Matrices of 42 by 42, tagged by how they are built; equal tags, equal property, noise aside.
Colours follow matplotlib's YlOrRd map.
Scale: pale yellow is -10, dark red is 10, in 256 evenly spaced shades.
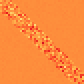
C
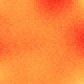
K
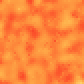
K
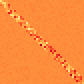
C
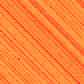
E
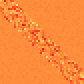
C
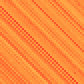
E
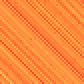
E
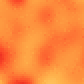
K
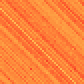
E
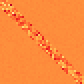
C
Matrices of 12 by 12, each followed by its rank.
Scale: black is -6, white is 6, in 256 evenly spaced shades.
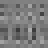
two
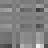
one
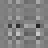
one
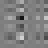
one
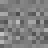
two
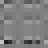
one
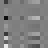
one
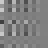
one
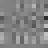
two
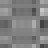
one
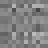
two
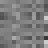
two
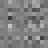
two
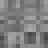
two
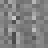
two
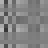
one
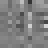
two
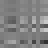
one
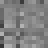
two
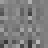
two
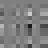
one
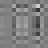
one
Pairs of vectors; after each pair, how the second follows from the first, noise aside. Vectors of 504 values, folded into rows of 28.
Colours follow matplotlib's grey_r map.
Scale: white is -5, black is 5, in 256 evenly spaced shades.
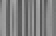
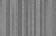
shrunk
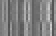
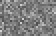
shuffled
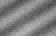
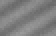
shrunk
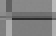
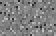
shuffled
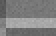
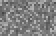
shuffled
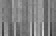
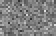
shuffled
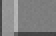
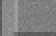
shrunk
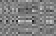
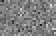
shuffled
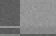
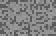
shuffled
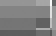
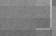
shrunk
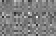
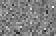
shuffled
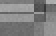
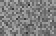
shuffled
